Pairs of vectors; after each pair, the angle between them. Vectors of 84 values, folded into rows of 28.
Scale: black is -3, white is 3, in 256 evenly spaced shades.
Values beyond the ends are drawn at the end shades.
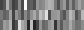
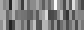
orthogonal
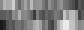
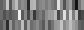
partly aligned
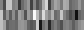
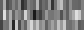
partly opposed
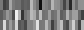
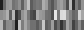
partly opposed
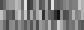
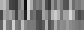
partly opposed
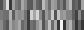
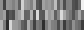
partly aligned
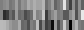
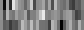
orthogonal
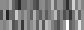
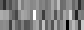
partly opposed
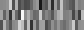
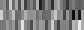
partly aligned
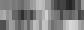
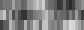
nearly parallel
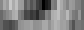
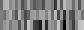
orthogonal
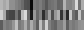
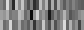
orthogonal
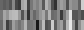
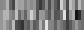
orthogonal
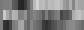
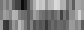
nearly parallel
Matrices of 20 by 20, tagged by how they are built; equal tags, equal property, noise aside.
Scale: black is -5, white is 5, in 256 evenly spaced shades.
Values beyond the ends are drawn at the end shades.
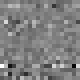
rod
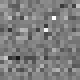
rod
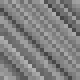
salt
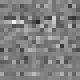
rod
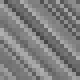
salt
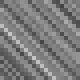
salt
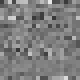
rod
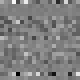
rod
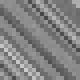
salt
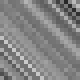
salt
